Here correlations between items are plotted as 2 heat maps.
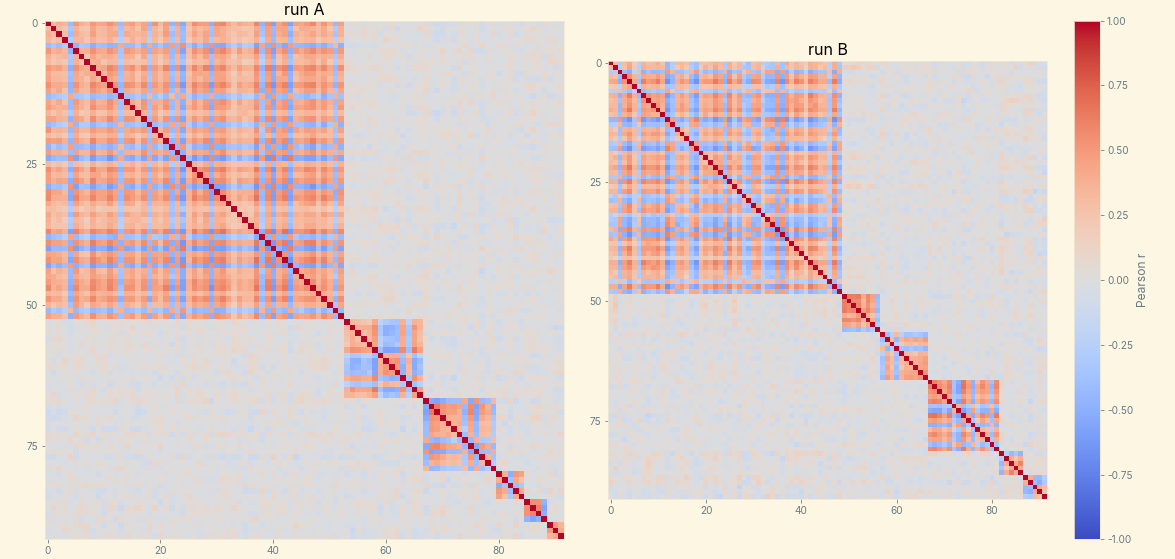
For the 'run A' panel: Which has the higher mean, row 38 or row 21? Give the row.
21
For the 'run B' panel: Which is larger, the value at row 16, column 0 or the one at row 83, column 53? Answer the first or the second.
the first
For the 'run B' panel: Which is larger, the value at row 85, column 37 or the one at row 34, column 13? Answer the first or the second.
the second
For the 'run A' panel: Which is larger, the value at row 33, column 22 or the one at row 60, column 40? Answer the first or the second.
the second
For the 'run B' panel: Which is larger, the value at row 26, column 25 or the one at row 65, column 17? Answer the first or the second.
the first
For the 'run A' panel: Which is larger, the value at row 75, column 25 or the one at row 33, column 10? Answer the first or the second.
the second
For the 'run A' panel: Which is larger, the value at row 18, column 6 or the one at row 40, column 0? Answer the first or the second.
the first
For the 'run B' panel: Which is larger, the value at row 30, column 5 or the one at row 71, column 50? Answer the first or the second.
the first
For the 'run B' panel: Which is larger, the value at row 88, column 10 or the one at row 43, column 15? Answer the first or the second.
the second
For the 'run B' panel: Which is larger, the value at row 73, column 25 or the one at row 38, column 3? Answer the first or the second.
the second
